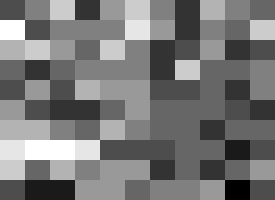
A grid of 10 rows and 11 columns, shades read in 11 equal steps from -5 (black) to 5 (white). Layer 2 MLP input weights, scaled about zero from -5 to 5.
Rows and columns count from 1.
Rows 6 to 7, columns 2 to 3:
-2 -3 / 2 0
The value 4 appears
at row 2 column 6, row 8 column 1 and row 8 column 4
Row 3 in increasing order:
-3 -3 -2 -2 -1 0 1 1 2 3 3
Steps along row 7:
same down down up down down same down up same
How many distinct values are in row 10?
6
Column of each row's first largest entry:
3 1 2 8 4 1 1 2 1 4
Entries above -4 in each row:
11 11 11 11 11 11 11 10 11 8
